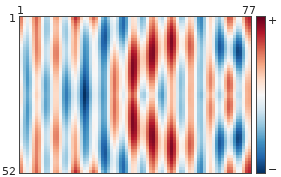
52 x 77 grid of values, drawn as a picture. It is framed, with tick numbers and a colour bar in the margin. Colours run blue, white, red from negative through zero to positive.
The middle left is the ninth with the lowest average. The top and bottom halves mirror each other. There is no overall slope. There are no lone odd cells. Upright stripes repeat 12 times across the table.
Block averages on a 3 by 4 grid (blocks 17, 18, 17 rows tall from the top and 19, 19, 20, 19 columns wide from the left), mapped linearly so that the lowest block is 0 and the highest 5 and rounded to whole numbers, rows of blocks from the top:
2 0 5 0
0 1 3 2
2 0 5 0
